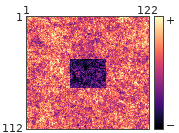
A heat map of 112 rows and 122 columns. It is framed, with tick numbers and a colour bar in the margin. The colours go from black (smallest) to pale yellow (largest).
Grain: blotchy. Average level on the scale: 60%. Stripes: none. Odd patch: lower, in the centre. Ninth with the lowest average: centre. Slope: none.
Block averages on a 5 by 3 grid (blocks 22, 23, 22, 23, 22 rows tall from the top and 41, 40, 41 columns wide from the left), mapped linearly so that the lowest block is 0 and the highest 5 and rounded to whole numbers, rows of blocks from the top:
5 4 5 | 5 3 5 | 5 0 5 | 5 4 4 | 5 4 5
